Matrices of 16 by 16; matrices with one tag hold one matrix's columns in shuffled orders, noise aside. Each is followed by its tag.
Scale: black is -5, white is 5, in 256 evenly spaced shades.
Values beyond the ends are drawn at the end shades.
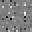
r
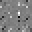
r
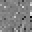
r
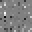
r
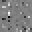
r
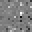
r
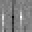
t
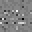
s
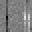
t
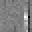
t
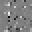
r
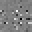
s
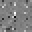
r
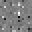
r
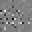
s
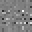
s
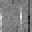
t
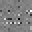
s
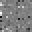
r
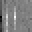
t
